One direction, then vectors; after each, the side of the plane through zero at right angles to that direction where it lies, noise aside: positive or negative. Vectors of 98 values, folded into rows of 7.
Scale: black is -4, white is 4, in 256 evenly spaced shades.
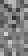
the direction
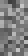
negative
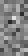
negative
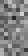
positive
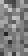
negative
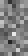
negative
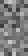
positive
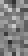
negative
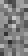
negative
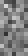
negative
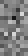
positive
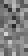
positive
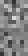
negative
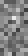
negative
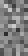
negative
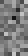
positive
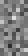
negative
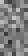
negative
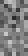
positive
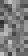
positive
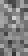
negative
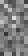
negative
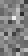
negative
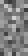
negative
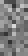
negative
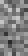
negative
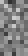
negative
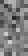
positive
